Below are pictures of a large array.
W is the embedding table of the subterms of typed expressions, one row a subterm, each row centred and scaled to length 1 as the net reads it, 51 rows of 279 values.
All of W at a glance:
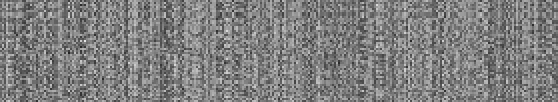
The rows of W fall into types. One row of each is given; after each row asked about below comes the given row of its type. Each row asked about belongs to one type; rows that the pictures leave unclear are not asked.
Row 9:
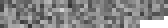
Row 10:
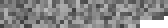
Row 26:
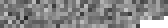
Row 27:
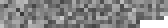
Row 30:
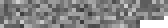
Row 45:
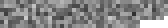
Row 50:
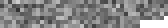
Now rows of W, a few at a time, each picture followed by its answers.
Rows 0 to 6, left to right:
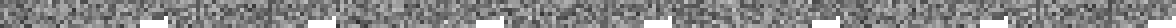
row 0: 10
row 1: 45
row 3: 45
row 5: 10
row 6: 45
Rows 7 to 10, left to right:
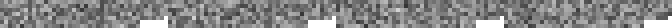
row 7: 45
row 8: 45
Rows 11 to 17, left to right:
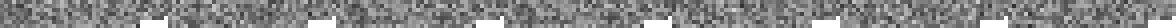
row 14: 50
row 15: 9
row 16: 27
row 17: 10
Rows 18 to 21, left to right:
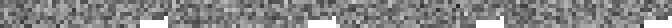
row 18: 10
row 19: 50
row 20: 50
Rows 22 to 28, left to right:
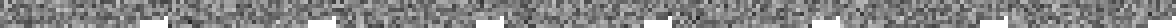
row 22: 50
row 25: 10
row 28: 9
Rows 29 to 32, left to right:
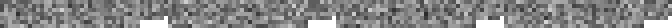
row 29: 9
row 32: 9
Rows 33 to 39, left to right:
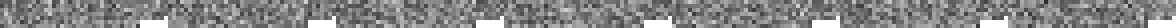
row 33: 9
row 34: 27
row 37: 30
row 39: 27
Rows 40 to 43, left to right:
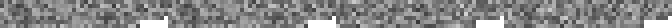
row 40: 50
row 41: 50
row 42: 30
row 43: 10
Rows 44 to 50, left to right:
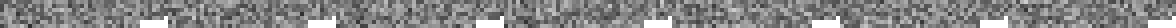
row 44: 9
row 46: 10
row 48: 50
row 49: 30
